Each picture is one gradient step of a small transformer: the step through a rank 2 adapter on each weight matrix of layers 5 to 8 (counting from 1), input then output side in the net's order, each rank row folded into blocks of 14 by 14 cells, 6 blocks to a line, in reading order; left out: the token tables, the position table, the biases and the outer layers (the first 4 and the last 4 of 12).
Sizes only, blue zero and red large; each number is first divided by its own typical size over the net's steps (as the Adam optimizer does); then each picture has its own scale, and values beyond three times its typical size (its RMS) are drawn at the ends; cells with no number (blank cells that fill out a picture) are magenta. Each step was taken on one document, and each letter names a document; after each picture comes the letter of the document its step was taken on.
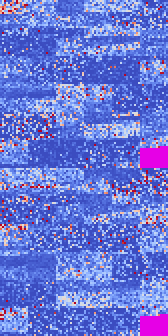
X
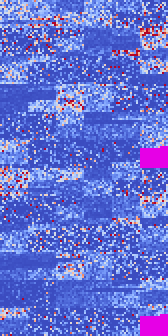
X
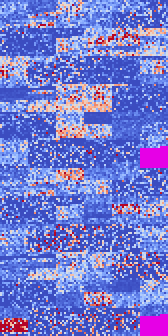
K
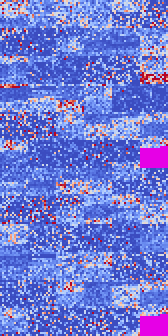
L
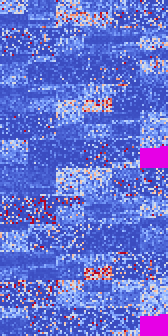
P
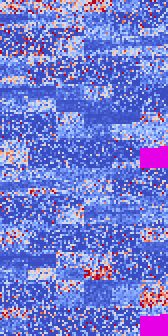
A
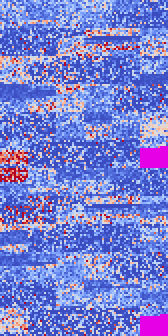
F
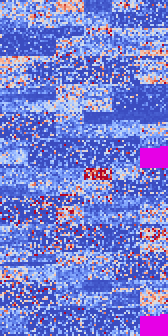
K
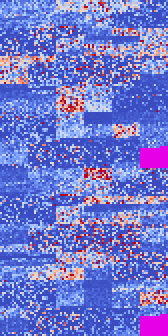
K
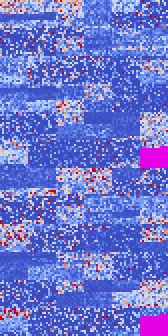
A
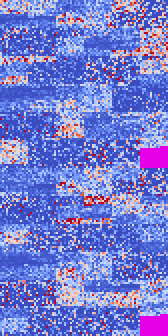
L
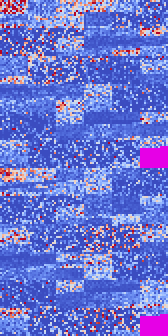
A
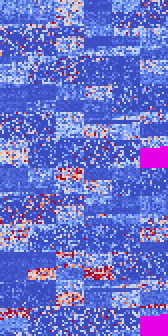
A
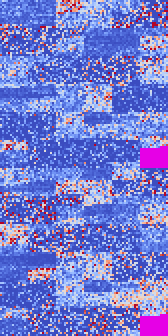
L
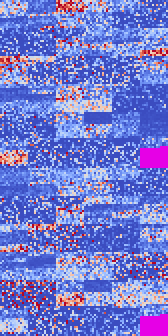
K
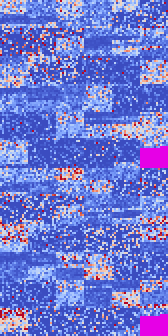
A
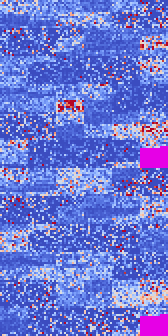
P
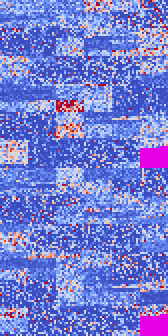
L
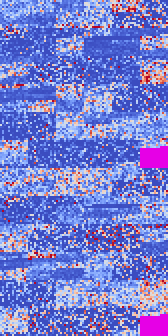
L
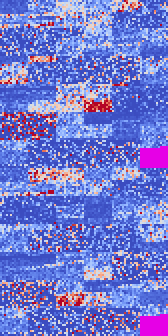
K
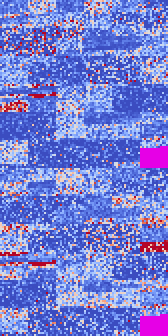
L
